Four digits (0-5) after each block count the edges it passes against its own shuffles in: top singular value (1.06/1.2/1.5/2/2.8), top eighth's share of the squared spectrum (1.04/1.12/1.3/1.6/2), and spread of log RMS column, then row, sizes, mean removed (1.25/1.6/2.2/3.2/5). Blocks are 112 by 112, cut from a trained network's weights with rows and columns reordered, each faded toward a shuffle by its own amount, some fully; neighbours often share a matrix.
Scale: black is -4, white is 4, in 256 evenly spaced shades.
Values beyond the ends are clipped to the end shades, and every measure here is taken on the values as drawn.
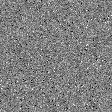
0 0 0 0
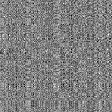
4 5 2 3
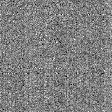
3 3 1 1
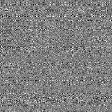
4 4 1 4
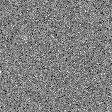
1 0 0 0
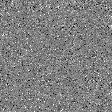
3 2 0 1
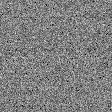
2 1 0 0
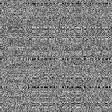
5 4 1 3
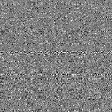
4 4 1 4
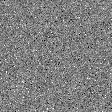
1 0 0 0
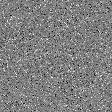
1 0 0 0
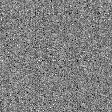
2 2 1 1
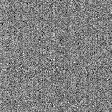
3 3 0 1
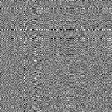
5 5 2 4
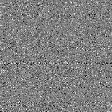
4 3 0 3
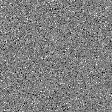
2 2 0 1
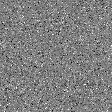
2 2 0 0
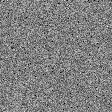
1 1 0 0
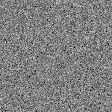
0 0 0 0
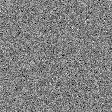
1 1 0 0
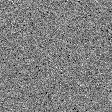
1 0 0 0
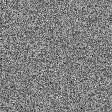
0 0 0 0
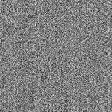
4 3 0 1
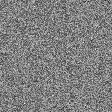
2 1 0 0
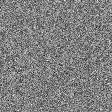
1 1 0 0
